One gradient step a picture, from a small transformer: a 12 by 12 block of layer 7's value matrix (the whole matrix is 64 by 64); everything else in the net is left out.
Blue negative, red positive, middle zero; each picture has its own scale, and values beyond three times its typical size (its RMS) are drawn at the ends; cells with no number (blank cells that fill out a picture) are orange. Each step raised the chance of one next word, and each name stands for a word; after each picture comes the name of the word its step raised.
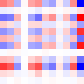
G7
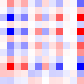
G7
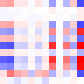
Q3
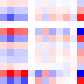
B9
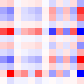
B9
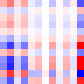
Q3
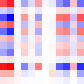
G7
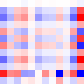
B9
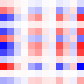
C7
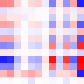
Q3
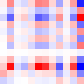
G7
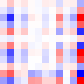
B9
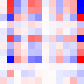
Q3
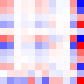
C7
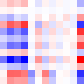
Q3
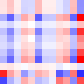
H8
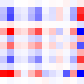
B9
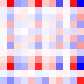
G7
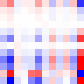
H8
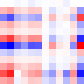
C7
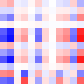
H8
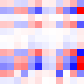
Q3
